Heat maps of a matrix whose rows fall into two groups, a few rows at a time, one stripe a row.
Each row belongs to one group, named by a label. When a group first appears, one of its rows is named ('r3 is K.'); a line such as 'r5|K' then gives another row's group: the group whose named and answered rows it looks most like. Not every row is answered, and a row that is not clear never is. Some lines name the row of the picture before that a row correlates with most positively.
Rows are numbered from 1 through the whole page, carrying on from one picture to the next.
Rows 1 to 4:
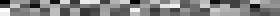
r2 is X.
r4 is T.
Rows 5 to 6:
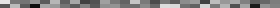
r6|X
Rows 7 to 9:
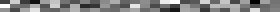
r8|T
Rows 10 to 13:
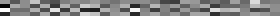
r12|T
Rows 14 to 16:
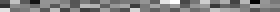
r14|X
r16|T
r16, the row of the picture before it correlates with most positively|12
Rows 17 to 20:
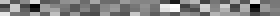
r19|X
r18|X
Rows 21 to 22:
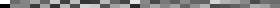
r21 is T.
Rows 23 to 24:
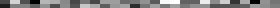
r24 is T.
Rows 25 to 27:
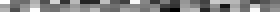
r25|T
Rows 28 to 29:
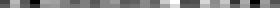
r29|X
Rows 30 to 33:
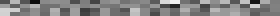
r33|T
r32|T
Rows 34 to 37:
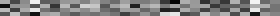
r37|X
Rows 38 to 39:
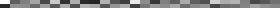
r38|T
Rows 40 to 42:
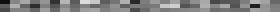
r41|X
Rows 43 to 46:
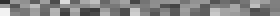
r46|T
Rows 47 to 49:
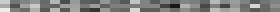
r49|T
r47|T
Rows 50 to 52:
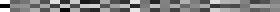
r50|T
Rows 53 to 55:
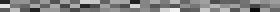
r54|T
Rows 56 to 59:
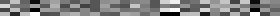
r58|X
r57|T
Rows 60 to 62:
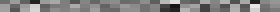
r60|X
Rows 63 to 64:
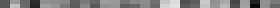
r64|X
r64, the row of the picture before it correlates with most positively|60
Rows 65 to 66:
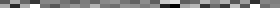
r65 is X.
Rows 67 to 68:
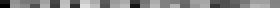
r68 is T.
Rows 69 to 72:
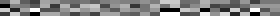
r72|X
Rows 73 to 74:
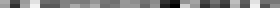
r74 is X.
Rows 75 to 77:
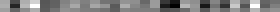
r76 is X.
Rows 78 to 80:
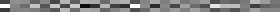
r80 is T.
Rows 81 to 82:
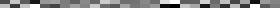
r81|X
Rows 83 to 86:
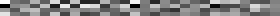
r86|T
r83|T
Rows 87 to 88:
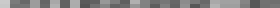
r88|T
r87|T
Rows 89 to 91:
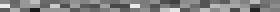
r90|T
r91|X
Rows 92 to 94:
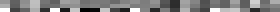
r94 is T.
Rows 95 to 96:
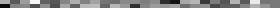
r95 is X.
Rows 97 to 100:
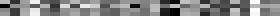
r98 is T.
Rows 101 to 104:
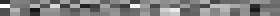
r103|X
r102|T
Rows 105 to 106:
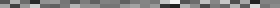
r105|X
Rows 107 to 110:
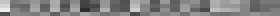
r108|T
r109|T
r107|T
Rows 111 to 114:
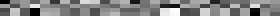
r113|X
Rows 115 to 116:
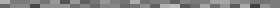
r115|T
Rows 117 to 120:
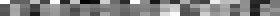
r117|T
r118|X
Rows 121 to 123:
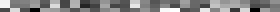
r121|T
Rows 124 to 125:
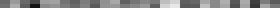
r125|X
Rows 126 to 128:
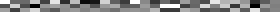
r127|X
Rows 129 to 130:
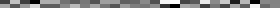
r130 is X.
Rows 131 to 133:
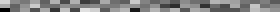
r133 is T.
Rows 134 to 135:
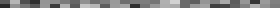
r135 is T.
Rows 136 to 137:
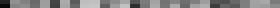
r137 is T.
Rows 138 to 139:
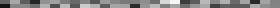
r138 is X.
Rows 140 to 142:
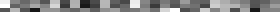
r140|T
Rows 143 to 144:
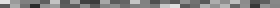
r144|X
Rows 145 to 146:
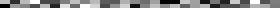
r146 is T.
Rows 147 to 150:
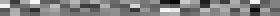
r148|T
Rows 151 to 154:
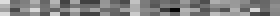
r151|T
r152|T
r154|T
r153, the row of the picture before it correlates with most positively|147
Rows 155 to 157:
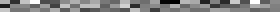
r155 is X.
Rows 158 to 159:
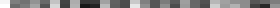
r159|T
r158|T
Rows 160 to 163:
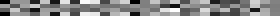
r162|X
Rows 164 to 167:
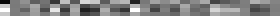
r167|T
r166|T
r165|T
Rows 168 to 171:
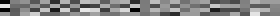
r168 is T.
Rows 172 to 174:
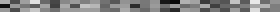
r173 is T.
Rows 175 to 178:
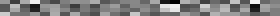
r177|X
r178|T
